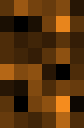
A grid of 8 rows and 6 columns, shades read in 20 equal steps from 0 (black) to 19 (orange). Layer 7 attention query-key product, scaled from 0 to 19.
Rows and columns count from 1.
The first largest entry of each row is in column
2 5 5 5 1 3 5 5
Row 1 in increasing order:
3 7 8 9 10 12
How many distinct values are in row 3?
4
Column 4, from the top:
8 9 4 7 3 6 11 7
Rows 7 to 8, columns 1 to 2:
7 0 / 8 6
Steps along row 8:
down down up up down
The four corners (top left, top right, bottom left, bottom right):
7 3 8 6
